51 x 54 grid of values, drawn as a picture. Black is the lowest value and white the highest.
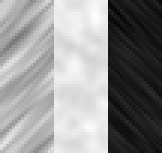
It is made of 1 by 3 panels. Panel 1,1: high, slanting up to the right. Panel 1,2: very high, blotchy, faint in contrast. Panel 1,3: very low, slanting down to the right, faint in contrast.
